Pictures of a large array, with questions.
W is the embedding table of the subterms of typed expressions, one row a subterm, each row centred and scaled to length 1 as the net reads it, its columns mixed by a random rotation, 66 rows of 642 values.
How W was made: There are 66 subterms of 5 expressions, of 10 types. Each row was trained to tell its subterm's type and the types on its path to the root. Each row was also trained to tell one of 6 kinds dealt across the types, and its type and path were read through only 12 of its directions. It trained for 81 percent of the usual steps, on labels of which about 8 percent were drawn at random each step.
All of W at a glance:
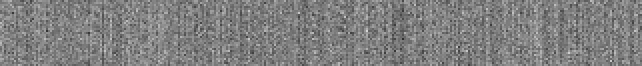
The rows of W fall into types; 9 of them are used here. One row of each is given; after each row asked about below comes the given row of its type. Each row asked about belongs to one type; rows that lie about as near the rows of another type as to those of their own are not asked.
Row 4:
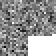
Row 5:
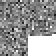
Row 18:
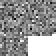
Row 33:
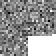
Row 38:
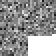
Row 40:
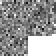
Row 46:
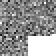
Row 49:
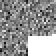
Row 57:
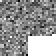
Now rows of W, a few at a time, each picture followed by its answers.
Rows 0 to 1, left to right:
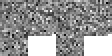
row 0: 5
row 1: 38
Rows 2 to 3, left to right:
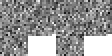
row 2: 40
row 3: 33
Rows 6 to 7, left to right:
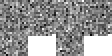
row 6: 49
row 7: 46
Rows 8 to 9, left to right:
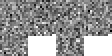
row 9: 18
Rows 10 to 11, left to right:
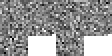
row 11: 38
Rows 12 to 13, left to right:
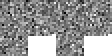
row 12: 49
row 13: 49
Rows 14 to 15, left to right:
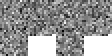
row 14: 4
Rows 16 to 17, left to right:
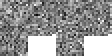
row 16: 38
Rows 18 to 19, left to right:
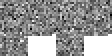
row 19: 38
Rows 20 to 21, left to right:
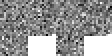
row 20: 49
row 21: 40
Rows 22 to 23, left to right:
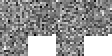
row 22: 46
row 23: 57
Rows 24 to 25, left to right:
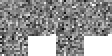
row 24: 40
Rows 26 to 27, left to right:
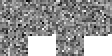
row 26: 4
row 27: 57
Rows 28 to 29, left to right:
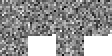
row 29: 4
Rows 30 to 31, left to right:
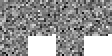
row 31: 4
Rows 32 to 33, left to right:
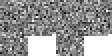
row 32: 18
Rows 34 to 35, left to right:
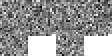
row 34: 40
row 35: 49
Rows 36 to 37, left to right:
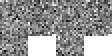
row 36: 57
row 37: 49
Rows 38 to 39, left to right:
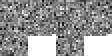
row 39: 38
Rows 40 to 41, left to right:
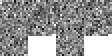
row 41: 4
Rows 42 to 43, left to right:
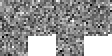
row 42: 38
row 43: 57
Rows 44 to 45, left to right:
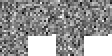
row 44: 46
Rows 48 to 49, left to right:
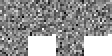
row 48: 49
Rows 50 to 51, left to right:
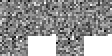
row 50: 46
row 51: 46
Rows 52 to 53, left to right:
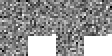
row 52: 57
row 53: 40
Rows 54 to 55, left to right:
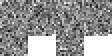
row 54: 40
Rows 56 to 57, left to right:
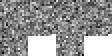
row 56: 38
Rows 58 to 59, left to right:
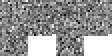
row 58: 46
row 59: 5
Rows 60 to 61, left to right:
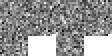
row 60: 40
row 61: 4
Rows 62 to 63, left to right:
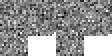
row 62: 4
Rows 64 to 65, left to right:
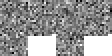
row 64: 46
